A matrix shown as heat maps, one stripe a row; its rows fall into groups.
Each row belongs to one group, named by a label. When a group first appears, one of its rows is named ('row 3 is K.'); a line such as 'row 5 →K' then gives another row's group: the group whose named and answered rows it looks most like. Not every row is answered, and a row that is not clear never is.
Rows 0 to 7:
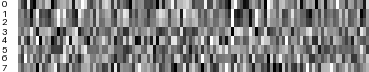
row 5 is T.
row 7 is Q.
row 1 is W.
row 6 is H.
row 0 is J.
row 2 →W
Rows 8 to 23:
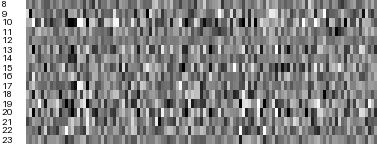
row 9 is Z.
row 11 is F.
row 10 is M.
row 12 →Z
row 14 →M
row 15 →Q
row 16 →H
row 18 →J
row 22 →W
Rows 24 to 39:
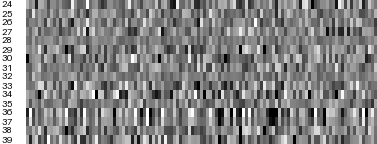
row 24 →T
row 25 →H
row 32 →H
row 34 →J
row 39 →Q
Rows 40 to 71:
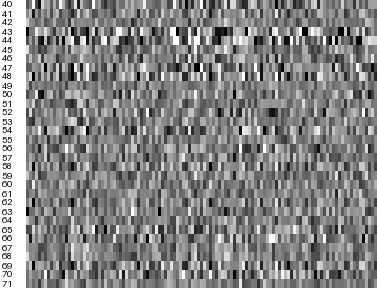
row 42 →T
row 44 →F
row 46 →F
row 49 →Z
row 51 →M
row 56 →W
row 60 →H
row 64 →T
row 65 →T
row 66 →Z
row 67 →T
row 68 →T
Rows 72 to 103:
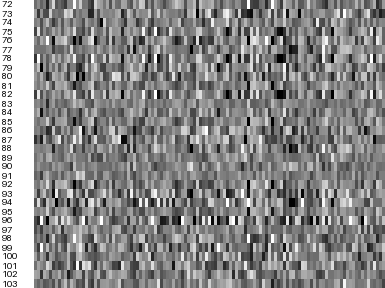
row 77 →Q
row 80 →M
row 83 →W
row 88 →Q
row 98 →W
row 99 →H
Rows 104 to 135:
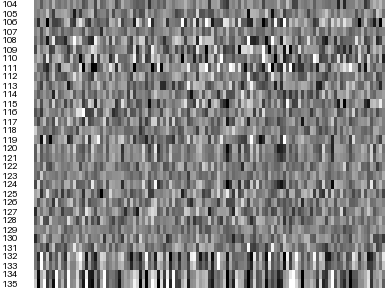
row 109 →F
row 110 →F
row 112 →W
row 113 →J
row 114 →Q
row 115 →F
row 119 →J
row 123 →H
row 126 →Q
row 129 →F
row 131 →W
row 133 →H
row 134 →Q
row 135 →Q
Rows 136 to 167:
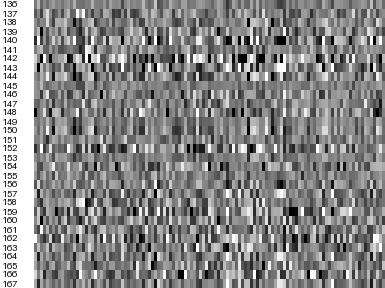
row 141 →M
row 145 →M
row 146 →J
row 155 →Q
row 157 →Z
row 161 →H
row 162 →T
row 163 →F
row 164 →Z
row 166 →T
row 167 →Z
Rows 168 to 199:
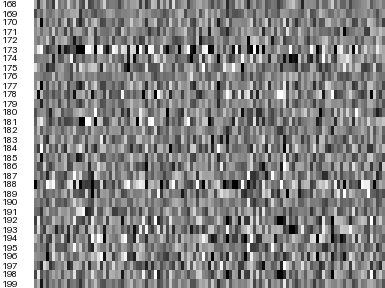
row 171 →F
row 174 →Q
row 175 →T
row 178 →Z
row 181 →M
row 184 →H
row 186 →J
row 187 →W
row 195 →W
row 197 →J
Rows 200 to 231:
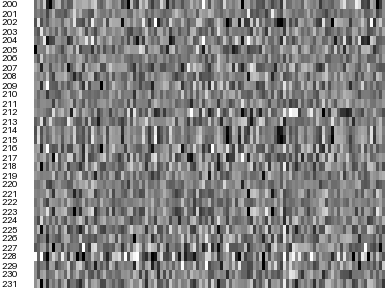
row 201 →W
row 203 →H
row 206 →H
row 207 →J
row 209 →J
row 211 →Q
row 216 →J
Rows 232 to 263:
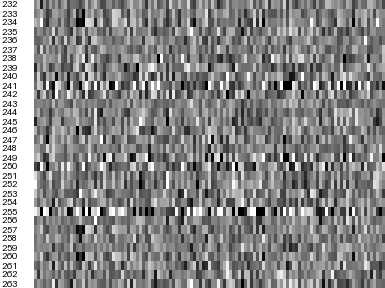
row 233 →M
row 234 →M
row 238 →F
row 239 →M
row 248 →F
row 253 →T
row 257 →M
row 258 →F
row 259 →Q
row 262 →Z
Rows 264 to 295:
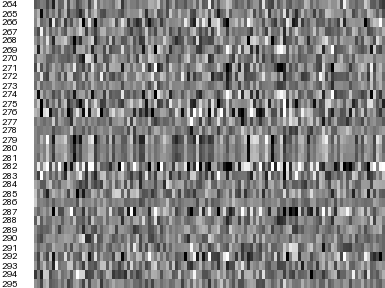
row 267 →H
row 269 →Z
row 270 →M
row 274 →Z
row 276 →J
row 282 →F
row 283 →H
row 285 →M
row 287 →Q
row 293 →Q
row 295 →J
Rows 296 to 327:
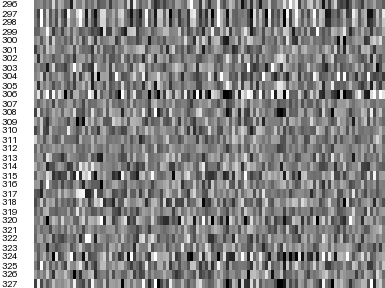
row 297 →H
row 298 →H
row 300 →F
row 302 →Z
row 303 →W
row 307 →Q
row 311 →T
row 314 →T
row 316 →J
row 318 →T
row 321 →F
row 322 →M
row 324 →Q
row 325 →H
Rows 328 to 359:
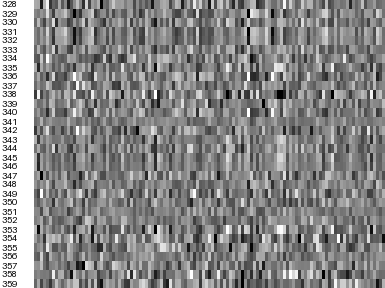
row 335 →Z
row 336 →W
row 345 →Z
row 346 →Z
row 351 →J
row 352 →M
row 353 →Z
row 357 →M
